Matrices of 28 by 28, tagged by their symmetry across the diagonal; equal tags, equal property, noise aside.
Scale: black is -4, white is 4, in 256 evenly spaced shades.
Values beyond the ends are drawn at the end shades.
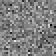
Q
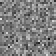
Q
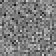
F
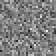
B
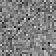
F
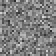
Q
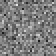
Q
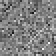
F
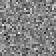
Q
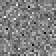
F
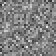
F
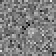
F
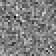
B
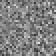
Q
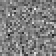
B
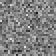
Q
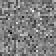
B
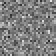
Q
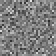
F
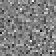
B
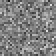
Q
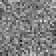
B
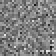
B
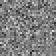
B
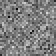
F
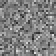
F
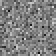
Q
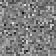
B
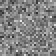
F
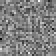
B
